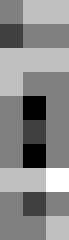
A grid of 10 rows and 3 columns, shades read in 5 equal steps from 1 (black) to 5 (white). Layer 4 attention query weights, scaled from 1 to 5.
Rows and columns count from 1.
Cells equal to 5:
1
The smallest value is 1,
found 2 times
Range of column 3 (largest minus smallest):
2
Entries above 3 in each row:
2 0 3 1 0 0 0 3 0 1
